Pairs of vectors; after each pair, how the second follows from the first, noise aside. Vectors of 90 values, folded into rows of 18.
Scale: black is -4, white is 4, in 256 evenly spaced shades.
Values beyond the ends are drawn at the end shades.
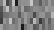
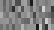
reversed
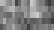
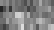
reversed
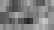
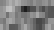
reversed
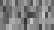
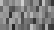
shuffled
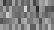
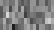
shuffled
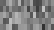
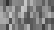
shuffled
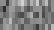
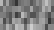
reversed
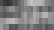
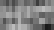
reversed
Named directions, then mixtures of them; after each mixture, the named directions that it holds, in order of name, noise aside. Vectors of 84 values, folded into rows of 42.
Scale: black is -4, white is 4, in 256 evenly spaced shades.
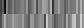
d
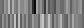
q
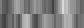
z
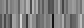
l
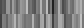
d, l, q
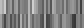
d, l, q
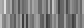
d, q, z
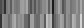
d, l, q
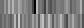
q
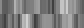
z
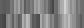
z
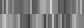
d, l, z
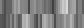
z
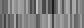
l, q, z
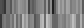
d, q, z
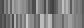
q, z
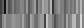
d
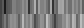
d, z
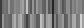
d, l, q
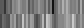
d, q, z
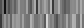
d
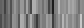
d, l, z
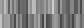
d, q, z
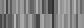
l, q, z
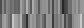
d, l, z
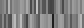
l, q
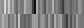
d, q, z
